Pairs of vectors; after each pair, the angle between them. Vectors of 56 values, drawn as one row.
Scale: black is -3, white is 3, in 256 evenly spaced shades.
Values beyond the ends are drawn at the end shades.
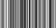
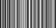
partly opposed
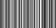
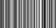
nearly parallel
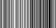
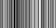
partly opposed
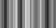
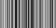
partly opposed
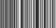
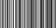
partly opposed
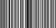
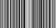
nearly opposite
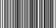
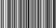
partly opposed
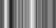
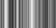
nearly parallel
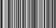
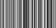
orthogonal
